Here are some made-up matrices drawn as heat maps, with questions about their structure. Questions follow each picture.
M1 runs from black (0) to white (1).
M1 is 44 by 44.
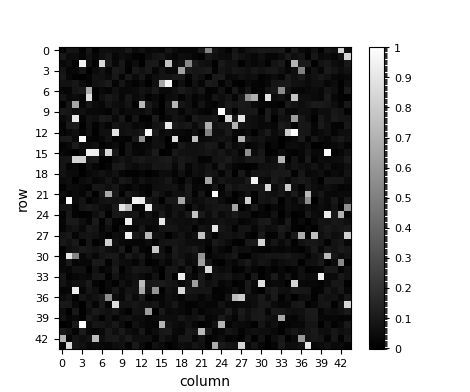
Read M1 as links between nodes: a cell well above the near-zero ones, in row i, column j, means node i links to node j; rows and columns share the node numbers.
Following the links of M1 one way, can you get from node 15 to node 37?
yes
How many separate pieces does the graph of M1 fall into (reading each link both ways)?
1
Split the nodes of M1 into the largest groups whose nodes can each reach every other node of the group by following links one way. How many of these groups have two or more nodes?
2
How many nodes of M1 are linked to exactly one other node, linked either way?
3
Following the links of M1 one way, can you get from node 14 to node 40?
no
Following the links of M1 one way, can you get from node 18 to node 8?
no
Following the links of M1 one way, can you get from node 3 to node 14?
yes
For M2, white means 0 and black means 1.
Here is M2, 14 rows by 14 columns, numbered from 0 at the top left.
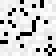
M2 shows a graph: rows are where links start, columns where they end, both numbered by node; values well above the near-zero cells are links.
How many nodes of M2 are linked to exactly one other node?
3
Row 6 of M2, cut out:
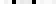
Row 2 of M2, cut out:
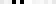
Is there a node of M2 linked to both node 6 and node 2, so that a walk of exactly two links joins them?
yes
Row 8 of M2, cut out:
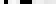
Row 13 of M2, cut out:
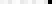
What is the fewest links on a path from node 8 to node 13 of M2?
4
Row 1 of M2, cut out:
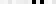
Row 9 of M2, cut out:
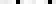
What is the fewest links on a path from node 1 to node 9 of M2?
5
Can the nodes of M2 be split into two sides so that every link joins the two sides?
no
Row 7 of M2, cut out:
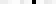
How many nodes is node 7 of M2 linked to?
1
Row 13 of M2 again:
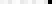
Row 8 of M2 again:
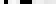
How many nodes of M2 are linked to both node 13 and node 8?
0
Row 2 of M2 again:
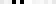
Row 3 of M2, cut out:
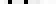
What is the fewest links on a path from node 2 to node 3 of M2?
1
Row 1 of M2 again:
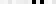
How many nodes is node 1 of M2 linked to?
2
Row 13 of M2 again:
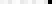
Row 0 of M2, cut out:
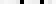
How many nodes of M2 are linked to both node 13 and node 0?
0
